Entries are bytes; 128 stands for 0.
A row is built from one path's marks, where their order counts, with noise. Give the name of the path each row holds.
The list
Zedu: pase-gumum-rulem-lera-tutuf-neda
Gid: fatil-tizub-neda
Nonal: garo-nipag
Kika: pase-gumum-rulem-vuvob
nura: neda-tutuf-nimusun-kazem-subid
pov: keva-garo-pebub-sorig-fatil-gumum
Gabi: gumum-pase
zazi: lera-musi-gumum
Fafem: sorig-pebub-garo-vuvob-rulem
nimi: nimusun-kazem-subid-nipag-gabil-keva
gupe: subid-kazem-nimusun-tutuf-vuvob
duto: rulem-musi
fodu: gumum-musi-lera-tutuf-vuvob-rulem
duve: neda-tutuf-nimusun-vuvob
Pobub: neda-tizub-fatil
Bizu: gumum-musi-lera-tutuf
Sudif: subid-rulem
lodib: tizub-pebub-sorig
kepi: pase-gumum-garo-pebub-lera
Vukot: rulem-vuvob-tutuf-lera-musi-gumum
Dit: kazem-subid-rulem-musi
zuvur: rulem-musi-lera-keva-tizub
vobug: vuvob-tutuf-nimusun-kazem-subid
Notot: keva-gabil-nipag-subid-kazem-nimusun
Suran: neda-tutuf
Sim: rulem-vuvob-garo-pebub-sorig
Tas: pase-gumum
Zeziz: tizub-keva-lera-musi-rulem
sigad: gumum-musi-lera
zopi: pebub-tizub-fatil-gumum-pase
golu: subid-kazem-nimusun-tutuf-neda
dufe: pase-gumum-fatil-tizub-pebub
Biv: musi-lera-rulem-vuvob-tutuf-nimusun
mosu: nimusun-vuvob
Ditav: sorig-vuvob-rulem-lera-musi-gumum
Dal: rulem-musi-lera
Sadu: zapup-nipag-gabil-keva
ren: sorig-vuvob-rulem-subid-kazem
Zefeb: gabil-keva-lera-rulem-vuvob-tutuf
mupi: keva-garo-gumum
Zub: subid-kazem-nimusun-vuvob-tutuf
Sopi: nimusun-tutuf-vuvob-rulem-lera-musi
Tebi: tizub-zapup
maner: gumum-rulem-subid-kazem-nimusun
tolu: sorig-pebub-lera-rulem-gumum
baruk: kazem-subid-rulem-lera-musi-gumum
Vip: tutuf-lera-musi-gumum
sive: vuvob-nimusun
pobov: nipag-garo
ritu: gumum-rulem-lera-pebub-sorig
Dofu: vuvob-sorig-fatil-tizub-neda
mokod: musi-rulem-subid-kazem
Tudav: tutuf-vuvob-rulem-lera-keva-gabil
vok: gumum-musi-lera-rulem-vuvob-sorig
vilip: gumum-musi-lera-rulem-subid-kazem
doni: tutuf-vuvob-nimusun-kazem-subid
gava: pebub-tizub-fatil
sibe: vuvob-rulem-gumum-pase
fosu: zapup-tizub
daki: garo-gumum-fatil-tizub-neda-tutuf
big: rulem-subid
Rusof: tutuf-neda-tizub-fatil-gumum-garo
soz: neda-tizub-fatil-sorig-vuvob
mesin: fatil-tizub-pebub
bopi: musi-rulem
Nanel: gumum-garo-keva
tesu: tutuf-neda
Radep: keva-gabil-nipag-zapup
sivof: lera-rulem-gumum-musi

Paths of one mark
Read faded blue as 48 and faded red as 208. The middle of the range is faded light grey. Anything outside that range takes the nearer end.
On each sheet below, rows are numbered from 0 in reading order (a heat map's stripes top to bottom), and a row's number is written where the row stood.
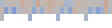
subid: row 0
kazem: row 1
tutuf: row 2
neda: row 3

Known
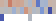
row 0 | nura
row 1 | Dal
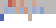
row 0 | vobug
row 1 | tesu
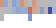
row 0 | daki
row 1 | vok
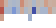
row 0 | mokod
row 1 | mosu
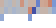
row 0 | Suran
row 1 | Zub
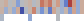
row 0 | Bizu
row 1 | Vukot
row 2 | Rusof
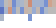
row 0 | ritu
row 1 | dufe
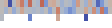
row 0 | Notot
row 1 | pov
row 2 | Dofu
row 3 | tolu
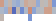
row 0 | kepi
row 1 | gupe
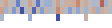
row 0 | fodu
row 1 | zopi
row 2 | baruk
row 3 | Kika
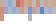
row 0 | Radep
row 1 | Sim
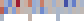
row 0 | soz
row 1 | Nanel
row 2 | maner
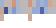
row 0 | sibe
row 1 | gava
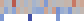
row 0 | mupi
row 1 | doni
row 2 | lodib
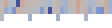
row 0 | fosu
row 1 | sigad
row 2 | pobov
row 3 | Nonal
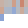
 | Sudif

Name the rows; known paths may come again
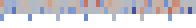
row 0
mesin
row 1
zazi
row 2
Nonal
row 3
pov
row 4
sigad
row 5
golu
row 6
vok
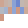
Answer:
Zedu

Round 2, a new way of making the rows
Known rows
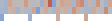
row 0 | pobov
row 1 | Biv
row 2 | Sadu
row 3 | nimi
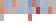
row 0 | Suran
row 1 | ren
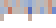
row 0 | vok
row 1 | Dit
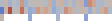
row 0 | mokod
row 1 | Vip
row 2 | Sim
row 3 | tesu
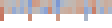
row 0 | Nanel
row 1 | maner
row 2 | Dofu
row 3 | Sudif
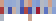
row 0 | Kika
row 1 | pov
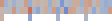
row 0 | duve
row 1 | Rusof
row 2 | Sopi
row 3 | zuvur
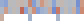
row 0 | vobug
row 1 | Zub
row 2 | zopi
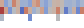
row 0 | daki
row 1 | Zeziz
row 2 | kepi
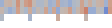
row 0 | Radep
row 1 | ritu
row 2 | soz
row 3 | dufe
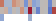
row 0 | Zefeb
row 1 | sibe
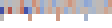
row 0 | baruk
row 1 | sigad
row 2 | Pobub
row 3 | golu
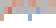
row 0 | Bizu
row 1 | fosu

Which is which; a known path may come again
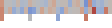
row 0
Nanel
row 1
mosu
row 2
bopi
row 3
ren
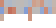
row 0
zazi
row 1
gava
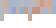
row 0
Dal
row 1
Bizu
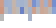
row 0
Tas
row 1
Vukot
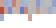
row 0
daki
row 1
Ditav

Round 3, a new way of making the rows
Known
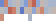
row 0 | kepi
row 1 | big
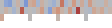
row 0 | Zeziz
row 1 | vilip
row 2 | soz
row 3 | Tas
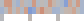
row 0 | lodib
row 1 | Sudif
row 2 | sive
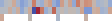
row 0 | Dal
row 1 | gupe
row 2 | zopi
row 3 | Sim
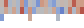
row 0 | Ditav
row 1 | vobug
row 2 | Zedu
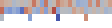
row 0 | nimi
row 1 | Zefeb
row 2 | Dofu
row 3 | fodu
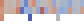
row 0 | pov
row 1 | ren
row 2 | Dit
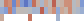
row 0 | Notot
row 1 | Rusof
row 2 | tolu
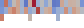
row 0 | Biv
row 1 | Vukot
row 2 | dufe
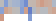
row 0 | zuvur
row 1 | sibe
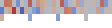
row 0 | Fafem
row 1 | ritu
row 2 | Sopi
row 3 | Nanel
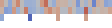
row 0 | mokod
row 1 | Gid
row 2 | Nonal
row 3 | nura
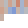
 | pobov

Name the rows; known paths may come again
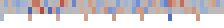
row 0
duto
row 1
Fafem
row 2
vok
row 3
zazi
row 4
zuvur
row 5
vobug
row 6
Dofu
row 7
bopi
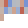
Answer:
baruk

